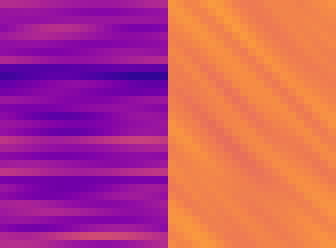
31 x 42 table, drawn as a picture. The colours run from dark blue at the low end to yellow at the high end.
It is made of 1 by 2 panels. Panel 1,1: low, streaked across. Panel 1,2: high, slanting down to the right, faint in contrast.
